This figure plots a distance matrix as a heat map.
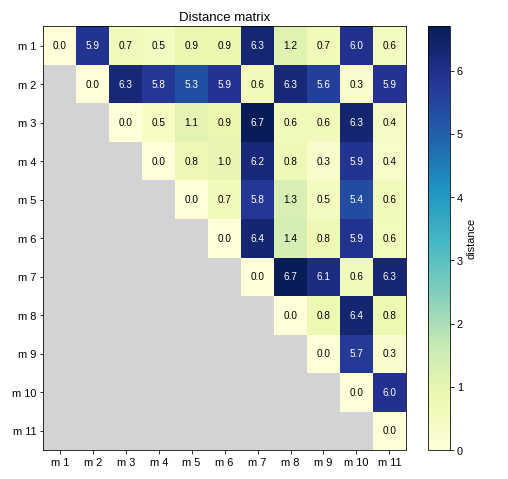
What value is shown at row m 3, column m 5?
1.1
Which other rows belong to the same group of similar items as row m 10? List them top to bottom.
m 2, m 7
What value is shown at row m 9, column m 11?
0.3
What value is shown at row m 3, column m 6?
0.9
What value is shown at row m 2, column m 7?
0.6
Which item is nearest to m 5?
m 9
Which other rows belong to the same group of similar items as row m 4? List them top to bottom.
m 1, m 3, m 5, m 6, m 8, m 9, m 11
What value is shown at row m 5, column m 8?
1.3
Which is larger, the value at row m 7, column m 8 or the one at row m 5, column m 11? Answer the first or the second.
the first
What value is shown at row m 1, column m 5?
0.9
